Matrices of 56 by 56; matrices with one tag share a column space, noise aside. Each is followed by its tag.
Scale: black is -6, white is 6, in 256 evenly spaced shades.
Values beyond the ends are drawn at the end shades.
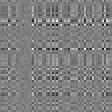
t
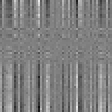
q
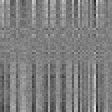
q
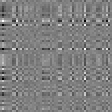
t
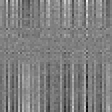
q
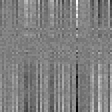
q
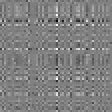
t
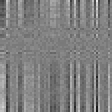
q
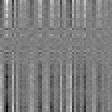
q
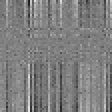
q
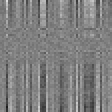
q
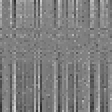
q
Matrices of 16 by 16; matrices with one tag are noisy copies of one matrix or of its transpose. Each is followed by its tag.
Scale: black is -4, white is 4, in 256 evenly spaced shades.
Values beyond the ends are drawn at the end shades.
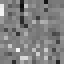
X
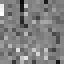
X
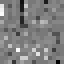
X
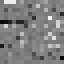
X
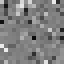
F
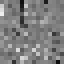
X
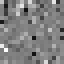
F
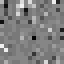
F
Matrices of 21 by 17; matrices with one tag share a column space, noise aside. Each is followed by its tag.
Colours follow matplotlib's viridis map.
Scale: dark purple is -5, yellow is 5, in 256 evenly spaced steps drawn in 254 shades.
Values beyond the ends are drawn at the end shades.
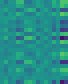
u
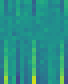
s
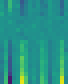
s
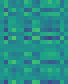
u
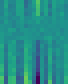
s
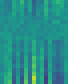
s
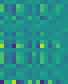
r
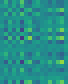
u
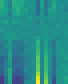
s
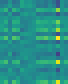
u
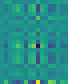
r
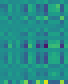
r
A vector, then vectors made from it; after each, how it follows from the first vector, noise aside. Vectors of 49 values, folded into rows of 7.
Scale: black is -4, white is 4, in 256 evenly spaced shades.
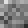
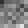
reversed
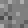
partly zeroed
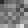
reversed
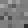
partly zeroed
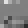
partly zeroed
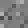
partly zeroed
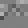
partly zeroed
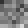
reversed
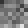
reversed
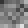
reversed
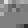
partly zeroed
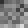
reversed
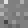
partly zeroed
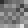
reversed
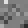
partly zeroed
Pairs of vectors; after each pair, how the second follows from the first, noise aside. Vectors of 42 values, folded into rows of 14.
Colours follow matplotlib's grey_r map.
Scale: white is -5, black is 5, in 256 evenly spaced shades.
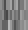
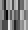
scaled up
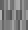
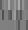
partly zeroed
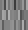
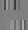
partly zeroed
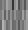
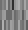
sign-scrambled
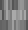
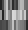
scaled up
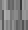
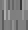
partly zeroed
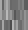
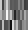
scaled up
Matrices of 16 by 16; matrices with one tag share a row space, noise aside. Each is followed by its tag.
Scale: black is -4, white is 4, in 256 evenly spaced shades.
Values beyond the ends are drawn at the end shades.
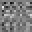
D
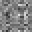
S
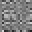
D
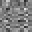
S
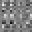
D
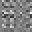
D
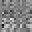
D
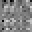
D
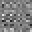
D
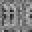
D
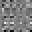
D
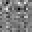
S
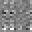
D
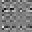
D
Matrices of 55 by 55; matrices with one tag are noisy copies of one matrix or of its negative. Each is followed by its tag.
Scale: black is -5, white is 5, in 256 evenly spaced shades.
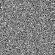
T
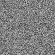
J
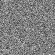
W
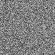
W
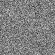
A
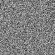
T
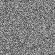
W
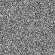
A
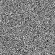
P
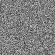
P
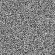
P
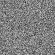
J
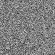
W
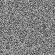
W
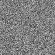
P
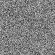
A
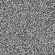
T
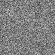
A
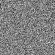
T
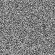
W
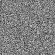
P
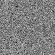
W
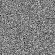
P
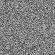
W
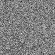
W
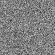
J
